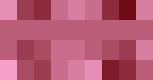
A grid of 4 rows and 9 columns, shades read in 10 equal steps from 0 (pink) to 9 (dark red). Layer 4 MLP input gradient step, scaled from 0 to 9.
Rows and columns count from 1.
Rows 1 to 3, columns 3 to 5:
7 3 2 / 4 4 4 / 5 3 3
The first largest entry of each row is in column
8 1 2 7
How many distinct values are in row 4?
9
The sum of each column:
9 21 22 13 11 12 24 26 12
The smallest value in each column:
0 4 4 3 2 1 4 4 2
